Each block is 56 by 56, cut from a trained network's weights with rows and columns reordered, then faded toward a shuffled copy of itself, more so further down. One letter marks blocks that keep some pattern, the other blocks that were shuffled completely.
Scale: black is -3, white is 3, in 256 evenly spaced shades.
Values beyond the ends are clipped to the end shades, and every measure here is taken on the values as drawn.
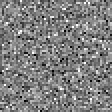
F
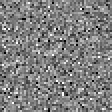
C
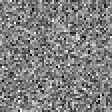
C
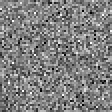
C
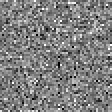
C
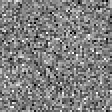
F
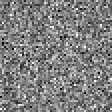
F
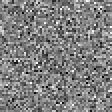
C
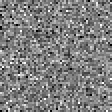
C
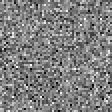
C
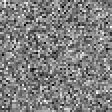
F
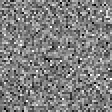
C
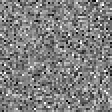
C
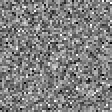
F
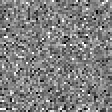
C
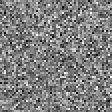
C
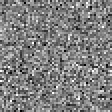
C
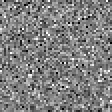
F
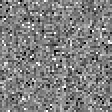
F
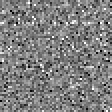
C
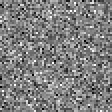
F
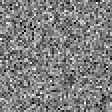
F
